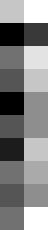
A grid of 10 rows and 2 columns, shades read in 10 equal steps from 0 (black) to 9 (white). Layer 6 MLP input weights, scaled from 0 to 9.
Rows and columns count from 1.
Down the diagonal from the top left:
7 2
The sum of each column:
29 63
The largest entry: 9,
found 2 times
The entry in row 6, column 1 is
3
